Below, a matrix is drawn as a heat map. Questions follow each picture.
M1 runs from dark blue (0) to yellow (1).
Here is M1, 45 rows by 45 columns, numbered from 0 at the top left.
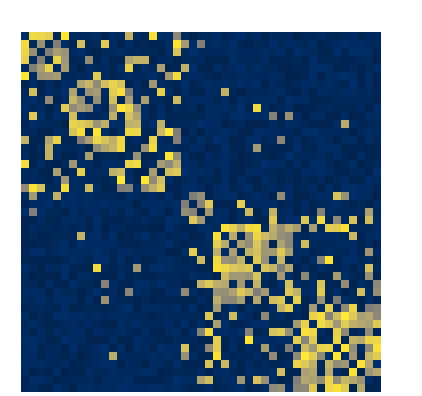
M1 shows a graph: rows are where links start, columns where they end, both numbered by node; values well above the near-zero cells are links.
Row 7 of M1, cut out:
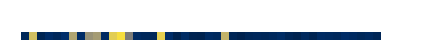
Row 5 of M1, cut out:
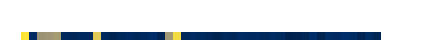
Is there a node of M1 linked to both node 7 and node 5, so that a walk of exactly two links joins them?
yes
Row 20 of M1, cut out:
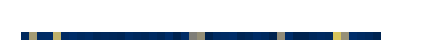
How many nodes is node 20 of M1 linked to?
7
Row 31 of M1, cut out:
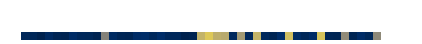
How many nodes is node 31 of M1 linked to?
11
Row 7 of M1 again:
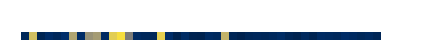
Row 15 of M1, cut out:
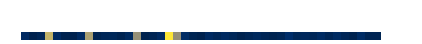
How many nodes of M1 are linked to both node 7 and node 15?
1
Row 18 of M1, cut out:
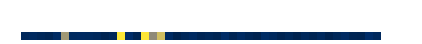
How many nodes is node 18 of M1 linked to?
5
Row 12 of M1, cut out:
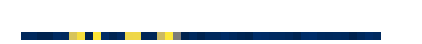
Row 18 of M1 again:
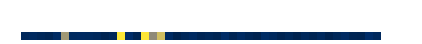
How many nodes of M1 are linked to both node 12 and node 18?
1
